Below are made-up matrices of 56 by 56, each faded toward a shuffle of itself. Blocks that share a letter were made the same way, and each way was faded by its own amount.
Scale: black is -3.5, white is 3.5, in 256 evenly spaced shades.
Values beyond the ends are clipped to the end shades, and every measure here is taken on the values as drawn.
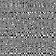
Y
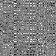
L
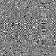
L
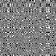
L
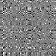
L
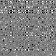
Y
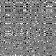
L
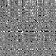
L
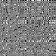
L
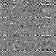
Y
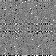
Y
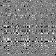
Y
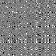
L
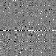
Y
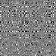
Y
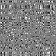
L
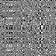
L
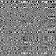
Y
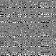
Y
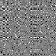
L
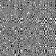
L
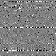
Y
